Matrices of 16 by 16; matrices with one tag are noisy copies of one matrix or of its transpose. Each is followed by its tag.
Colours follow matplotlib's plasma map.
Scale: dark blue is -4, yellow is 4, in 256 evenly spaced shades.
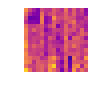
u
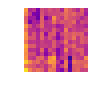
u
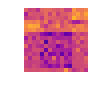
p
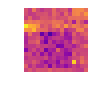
p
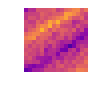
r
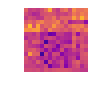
p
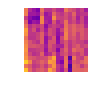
u
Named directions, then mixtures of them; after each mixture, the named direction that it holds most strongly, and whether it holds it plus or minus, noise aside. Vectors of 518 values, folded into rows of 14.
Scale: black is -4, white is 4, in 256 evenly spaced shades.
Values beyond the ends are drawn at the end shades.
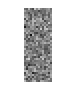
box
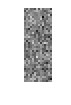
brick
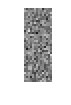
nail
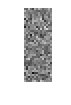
box, plus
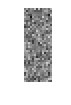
brick, minus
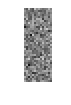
box, plus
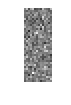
box, minus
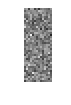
box, minus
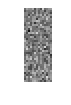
nail, minus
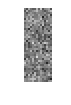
brick, plus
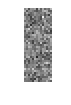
brick, minus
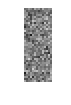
box, plus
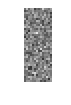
nail, minus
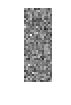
box, minus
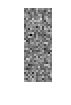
box, plus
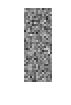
nail, plus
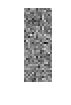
brick, minus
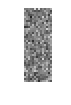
brick, minus
